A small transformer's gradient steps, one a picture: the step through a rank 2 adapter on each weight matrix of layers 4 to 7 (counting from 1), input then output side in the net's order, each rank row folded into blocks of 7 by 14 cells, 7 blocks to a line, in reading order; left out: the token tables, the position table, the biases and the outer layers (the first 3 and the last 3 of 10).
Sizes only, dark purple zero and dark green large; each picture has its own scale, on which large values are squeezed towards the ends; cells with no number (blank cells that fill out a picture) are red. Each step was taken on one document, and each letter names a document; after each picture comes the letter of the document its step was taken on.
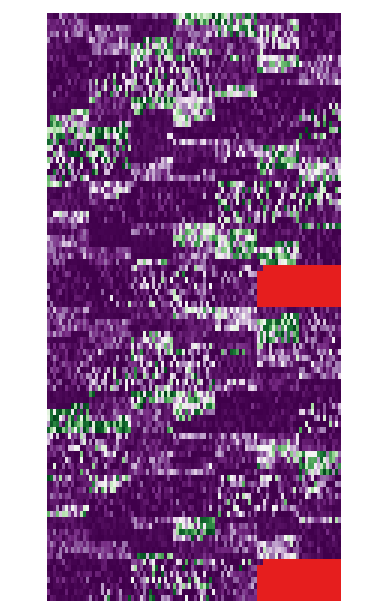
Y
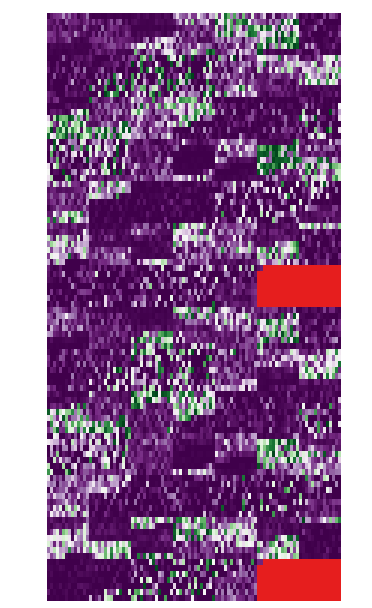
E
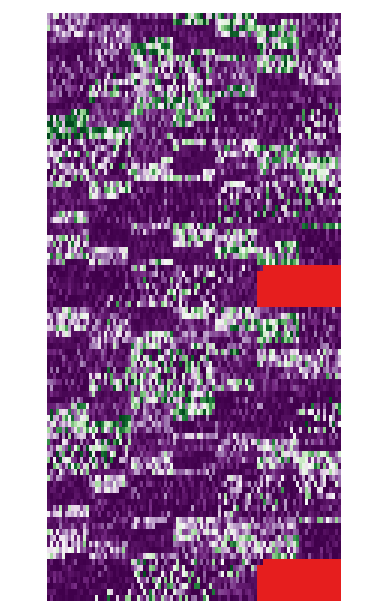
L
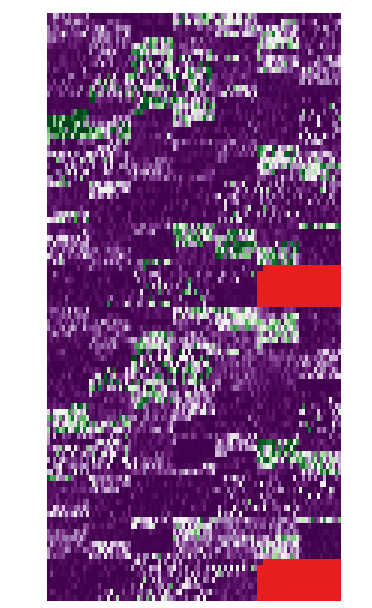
L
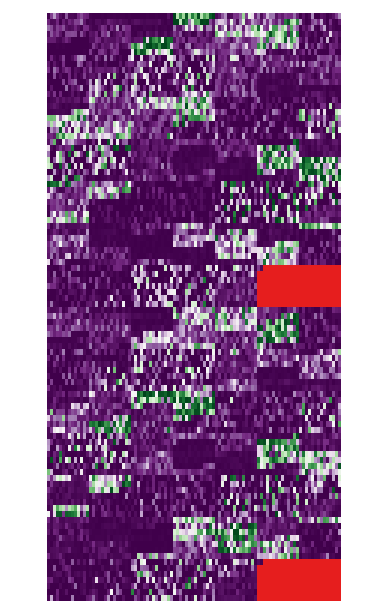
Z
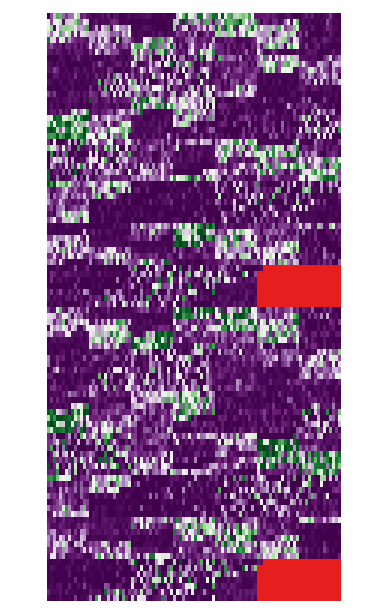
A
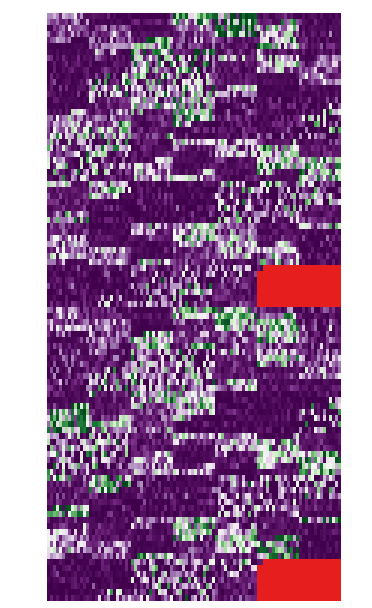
Y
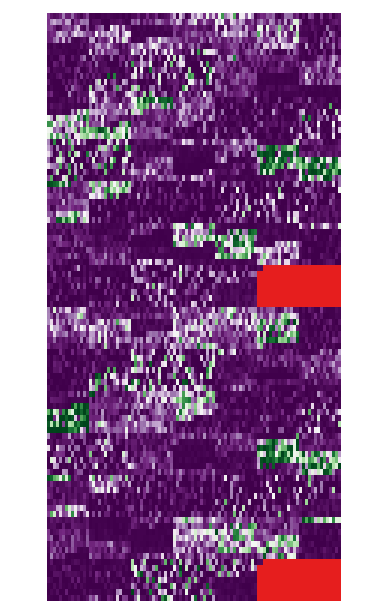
Z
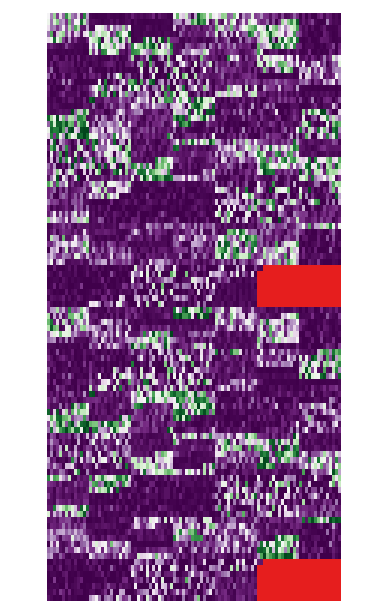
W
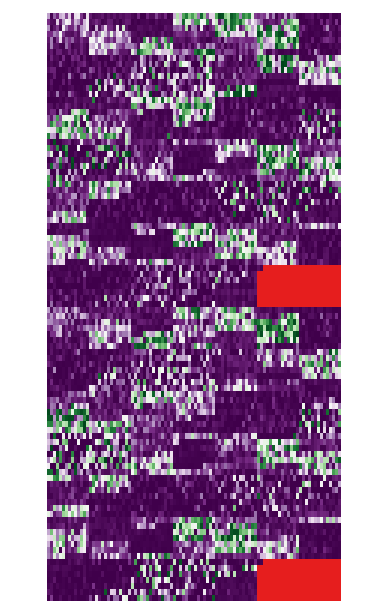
A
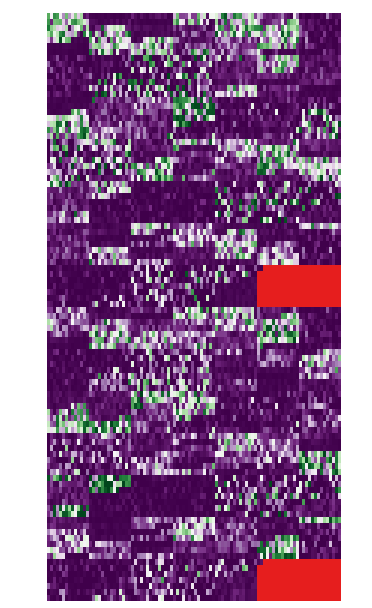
W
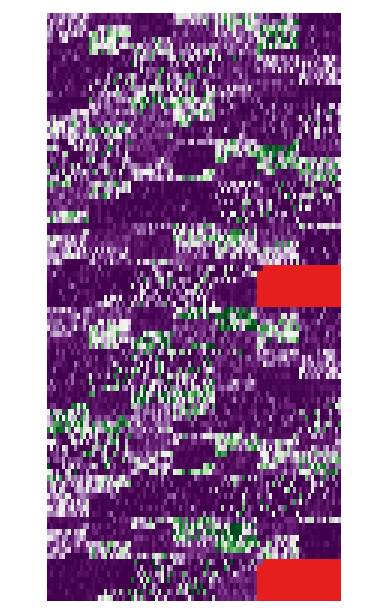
E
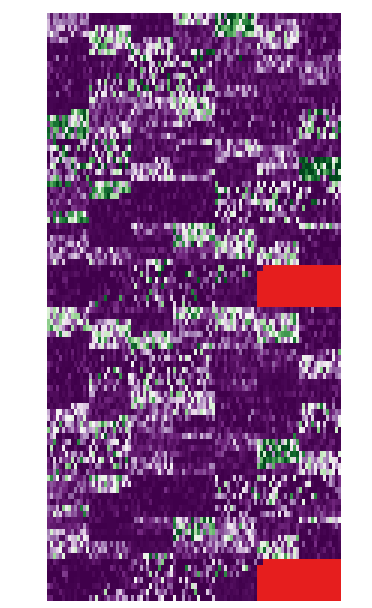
W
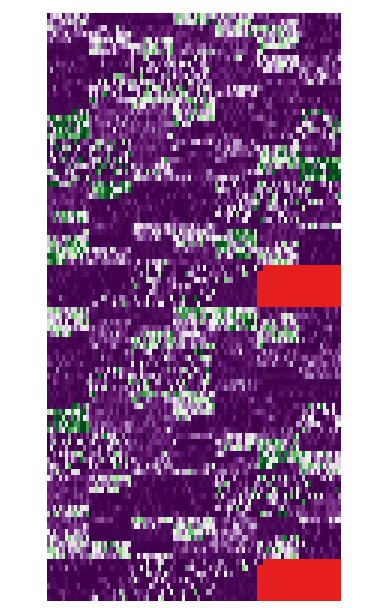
W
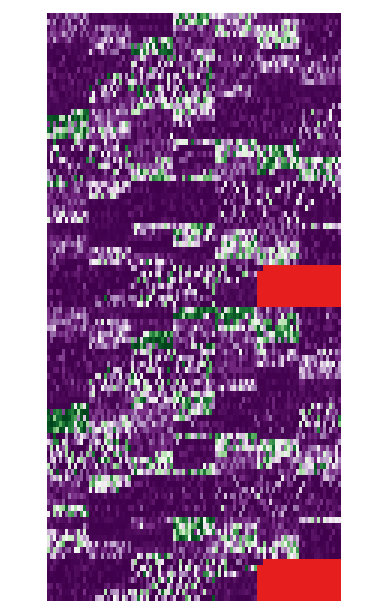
A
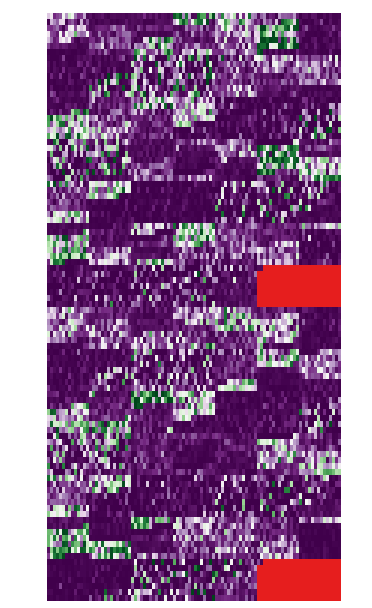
E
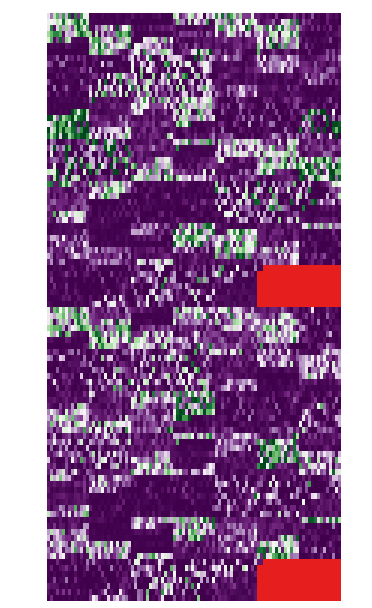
W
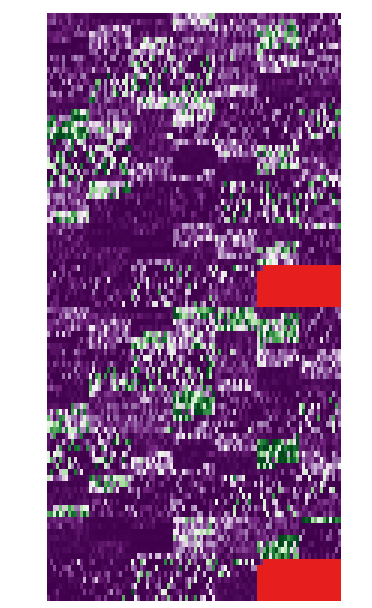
Z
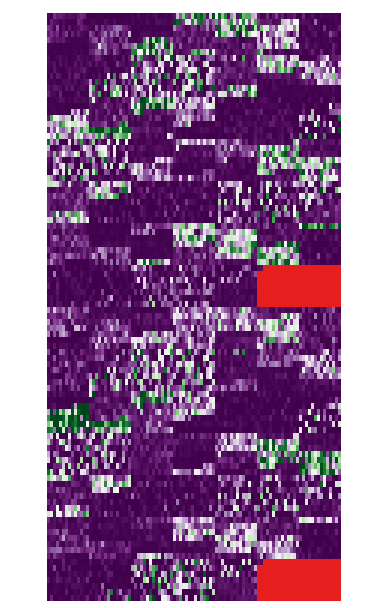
Y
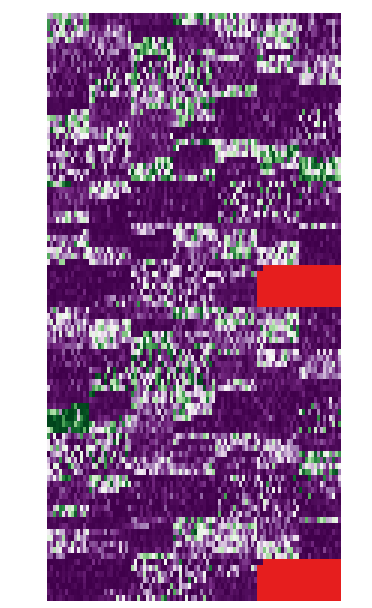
L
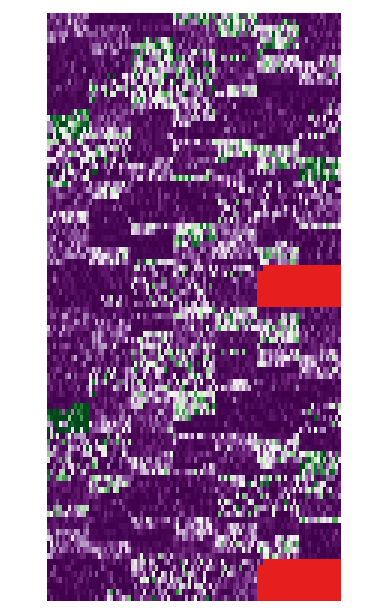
Y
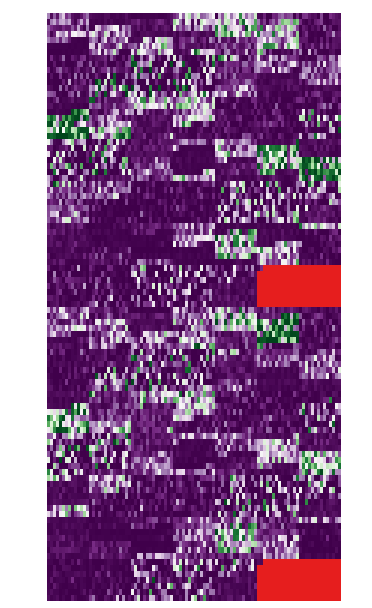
Z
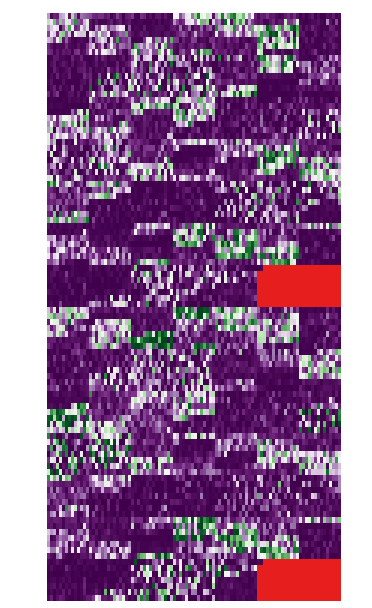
A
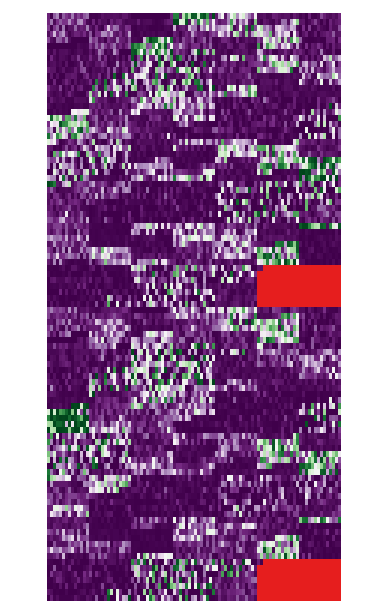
Y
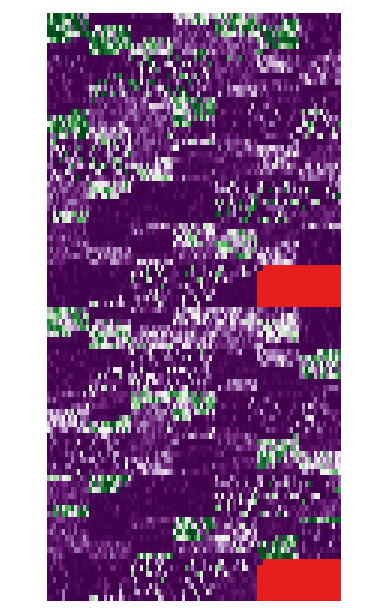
W
